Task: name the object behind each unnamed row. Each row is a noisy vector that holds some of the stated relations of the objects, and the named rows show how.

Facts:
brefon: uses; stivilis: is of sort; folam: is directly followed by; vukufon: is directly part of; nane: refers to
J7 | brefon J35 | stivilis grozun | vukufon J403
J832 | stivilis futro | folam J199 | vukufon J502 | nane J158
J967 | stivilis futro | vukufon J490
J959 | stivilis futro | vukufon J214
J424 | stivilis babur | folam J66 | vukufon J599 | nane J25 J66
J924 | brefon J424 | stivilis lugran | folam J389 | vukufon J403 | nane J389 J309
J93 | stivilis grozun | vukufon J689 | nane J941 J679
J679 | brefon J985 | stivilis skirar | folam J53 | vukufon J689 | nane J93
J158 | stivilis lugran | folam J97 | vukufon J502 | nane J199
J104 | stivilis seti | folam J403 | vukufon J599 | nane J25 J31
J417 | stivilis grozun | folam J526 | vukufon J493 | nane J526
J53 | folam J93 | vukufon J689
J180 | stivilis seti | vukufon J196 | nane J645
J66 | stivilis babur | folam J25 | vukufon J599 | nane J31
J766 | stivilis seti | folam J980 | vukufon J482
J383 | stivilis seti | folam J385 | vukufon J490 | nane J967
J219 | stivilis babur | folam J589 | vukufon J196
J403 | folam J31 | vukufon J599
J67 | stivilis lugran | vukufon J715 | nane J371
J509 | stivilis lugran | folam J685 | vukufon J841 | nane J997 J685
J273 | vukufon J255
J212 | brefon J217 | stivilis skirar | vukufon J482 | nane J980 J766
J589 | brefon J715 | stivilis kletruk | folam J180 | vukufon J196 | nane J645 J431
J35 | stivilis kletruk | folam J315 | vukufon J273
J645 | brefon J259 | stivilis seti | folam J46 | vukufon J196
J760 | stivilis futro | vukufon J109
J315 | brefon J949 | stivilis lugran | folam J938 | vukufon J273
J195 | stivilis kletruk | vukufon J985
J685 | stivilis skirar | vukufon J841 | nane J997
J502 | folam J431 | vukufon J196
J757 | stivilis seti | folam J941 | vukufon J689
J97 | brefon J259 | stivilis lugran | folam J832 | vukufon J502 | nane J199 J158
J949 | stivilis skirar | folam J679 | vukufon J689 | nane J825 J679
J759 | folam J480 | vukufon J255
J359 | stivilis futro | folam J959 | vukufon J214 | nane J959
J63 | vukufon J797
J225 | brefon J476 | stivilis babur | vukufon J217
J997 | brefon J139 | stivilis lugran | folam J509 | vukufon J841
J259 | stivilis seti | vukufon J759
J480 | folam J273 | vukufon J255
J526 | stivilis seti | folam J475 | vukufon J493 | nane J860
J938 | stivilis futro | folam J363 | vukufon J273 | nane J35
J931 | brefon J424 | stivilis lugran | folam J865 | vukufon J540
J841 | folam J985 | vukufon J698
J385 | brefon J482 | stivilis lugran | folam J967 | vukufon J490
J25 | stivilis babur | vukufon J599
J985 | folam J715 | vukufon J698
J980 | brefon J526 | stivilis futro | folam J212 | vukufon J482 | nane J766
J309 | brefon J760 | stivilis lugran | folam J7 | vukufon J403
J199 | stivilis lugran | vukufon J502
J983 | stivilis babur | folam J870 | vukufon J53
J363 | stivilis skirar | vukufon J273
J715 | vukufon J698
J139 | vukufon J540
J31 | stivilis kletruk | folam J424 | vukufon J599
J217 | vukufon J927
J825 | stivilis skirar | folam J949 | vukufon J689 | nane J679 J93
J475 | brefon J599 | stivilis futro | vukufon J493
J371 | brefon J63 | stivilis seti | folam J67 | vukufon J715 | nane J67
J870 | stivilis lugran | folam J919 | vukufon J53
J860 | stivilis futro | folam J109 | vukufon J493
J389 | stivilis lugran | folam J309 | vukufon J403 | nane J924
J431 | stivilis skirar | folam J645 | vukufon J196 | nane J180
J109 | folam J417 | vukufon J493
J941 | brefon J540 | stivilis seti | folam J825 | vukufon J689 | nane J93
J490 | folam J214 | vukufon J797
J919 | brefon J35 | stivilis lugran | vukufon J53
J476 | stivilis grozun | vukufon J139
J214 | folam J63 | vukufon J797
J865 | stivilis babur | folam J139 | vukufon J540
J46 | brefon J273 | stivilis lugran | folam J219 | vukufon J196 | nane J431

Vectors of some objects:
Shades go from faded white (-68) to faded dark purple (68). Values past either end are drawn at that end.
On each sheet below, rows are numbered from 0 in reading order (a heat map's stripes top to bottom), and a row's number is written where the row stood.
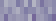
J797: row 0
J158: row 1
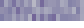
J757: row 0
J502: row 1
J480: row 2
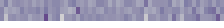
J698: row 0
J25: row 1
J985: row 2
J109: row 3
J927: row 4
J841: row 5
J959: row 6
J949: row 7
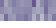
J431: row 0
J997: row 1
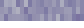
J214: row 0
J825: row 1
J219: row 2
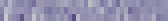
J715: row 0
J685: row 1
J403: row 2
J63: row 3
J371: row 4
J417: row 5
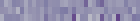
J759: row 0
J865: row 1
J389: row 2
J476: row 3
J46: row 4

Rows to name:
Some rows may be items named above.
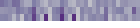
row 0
J679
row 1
J924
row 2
J924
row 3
J273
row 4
J482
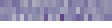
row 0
J679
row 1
J104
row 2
J589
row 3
J431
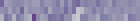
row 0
J363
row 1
J46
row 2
J919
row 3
J93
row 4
J417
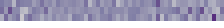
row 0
J7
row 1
J870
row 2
J417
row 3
J180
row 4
J526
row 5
J225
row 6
J599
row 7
J424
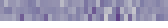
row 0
J760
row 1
J31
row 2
J540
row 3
J7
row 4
J931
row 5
J417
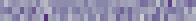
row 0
J599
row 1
J424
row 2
J475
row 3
J938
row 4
J309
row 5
J645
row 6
J35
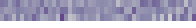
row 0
J212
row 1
J941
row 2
J385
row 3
J860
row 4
J599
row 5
J679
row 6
J97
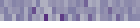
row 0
J938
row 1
J424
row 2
J315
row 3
J383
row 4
J980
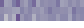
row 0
J476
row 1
J195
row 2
J766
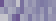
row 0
J259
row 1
J983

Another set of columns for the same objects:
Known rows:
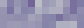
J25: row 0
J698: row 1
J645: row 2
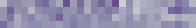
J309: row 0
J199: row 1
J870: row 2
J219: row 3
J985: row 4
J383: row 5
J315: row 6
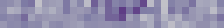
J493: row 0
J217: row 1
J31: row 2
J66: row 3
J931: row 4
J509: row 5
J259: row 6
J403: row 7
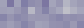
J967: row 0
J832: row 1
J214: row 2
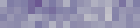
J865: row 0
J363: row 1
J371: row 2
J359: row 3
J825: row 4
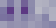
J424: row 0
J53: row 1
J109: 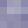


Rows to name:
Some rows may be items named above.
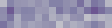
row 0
J309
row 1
J757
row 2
J259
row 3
J315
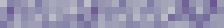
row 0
J309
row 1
J949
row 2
J403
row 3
J309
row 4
J949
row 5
J949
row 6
J97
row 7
J589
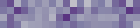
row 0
J35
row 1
J757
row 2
J919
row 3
J225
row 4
J35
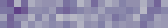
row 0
J35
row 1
J475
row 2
J315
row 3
J476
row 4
J679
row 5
J589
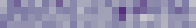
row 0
J46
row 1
J371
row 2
J195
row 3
J104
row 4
J924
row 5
J938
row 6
J997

